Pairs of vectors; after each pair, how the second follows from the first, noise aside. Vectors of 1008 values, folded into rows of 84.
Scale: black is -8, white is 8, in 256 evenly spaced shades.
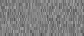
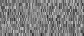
scaled up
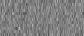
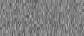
wrapped around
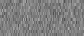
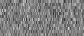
scaled up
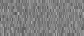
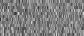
scaled up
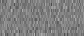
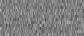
wrapped around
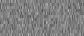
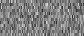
scaled up
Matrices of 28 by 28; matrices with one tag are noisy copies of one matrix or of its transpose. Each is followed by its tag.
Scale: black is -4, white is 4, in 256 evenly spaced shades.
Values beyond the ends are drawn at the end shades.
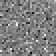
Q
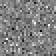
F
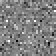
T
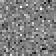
T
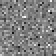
Q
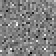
Q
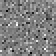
Q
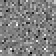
Q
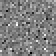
Q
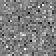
F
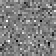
T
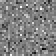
T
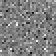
Q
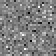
F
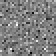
Q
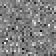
F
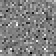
Q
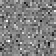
T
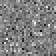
F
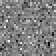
T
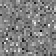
F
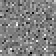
Q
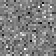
F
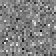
F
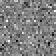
T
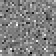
Q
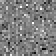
T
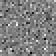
Q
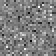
F
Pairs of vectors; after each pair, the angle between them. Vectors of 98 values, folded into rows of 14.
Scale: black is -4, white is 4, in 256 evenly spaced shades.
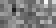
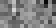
nearly opposite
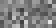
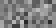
nearly opposite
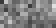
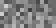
partly opposed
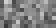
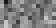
nearly opposite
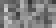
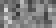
nearly parallel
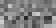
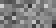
orthogonal
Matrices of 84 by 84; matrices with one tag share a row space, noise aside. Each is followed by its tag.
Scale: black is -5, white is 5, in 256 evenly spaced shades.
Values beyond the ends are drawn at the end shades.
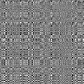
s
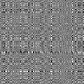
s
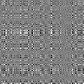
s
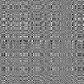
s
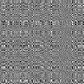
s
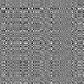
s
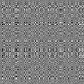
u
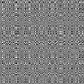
u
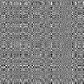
s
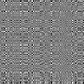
s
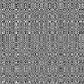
u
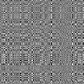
s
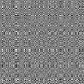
u
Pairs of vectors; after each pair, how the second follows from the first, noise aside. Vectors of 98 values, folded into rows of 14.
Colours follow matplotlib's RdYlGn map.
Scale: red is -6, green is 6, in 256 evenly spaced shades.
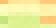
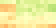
reversed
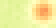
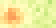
reversed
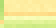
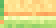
scaled up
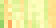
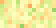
shuffled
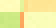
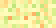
shuffled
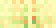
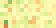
shuffled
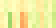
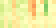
reversed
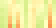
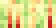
scaled up
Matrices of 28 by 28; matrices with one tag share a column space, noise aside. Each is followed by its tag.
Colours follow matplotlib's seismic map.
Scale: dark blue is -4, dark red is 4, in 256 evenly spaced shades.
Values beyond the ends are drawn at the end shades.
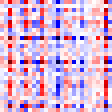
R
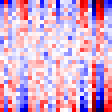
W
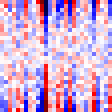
W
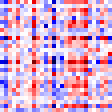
R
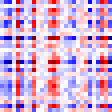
R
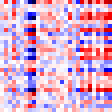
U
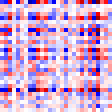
U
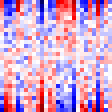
W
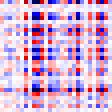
U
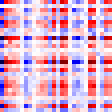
R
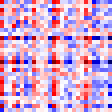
R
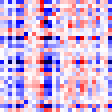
R
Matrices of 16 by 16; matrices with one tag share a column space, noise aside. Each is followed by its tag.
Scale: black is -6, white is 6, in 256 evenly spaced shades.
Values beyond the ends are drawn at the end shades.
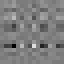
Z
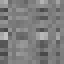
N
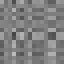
N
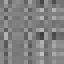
N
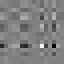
Z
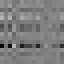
Z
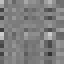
N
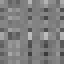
N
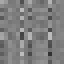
N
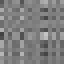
N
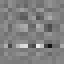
Z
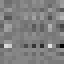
Z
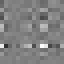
Z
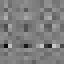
Z
